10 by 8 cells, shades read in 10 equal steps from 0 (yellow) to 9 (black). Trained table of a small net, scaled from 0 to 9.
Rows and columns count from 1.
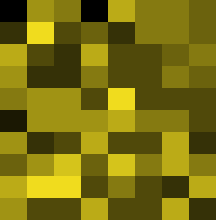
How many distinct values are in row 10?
4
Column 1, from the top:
9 7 2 3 4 8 3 5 2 3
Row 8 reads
5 3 1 5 1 4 2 4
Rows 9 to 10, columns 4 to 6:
6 4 6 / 2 6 6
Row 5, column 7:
6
